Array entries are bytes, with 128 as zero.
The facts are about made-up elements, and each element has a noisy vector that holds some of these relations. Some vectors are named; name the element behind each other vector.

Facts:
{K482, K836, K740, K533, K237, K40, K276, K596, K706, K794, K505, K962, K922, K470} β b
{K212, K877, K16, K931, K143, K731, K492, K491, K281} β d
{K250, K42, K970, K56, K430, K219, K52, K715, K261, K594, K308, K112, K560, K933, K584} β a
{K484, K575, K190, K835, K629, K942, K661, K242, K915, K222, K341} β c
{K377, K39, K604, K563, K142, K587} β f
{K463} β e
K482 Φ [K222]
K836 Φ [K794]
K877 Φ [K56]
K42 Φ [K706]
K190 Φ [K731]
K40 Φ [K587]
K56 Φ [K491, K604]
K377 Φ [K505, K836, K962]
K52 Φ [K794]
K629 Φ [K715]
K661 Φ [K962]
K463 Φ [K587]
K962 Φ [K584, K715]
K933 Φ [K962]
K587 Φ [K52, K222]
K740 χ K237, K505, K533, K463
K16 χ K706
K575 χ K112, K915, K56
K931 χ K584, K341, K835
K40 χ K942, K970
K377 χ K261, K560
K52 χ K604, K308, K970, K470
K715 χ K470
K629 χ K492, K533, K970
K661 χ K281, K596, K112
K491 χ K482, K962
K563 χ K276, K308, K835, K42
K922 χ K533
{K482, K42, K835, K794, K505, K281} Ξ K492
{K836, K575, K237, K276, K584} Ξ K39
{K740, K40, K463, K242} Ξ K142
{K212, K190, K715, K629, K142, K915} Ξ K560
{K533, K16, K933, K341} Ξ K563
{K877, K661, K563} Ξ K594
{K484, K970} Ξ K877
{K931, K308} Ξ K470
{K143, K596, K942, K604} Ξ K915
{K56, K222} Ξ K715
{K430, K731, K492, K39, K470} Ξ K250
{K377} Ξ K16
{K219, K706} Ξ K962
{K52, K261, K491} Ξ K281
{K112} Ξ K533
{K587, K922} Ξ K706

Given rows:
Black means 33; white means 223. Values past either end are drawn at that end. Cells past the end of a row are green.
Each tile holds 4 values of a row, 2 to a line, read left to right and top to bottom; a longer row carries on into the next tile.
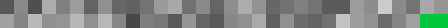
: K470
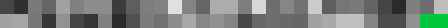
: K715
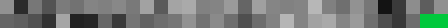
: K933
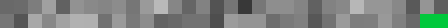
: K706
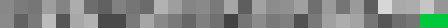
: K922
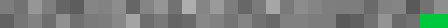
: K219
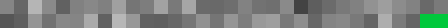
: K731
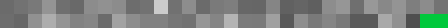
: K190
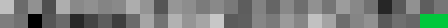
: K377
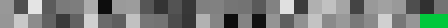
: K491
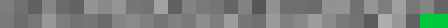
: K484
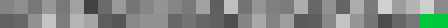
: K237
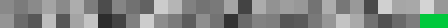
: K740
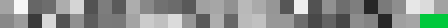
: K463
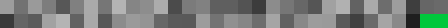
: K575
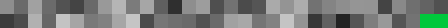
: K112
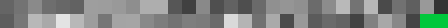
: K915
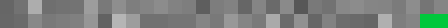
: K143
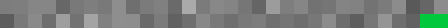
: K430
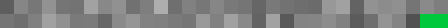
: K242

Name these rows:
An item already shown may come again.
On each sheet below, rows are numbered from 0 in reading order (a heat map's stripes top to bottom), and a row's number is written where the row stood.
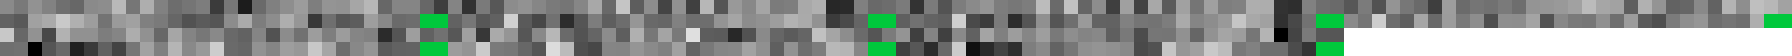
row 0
K596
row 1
K962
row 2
K962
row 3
K970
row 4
K377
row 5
K835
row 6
K661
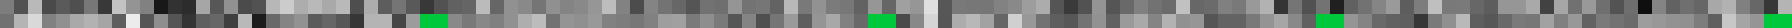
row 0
K56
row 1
K142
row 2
K281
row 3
K931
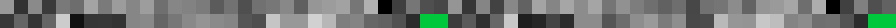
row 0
K661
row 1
K661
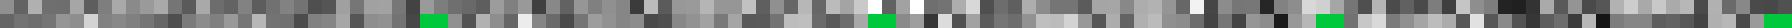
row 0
K39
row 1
K533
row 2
K463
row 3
K56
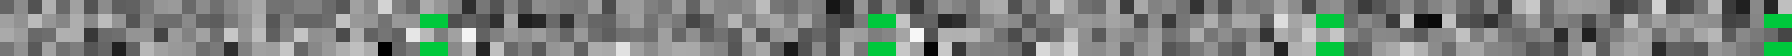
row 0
K470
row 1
K933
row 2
K563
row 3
K584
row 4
K505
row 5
K222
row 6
K40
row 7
K596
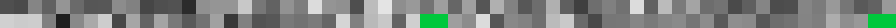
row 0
K604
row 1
K42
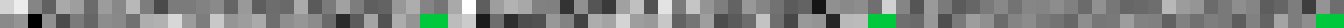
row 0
K587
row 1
K52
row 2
K594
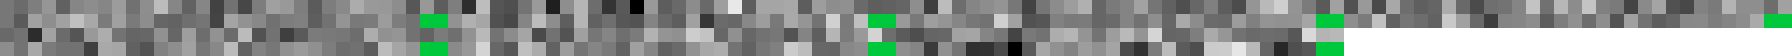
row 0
K706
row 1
K877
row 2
K276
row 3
K308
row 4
K341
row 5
K492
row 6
K629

